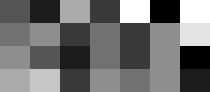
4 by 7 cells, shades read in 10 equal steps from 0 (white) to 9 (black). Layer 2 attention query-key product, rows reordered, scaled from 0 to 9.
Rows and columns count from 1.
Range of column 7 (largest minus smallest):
9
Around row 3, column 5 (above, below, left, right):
7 5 5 4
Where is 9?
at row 1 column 6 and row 3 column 7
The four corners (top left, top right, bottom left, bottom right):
6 0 3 8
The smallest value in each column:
3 2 3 4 0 4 0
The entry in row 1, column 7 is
0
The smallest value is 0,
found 2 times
